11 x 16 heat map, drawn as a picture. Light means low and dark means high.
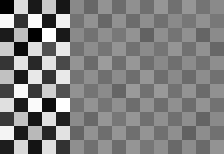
Average level on the scale: 50%. Slope: none. Grain: checkered. Seam: vertical, 30% of the way across, the right part calmer.
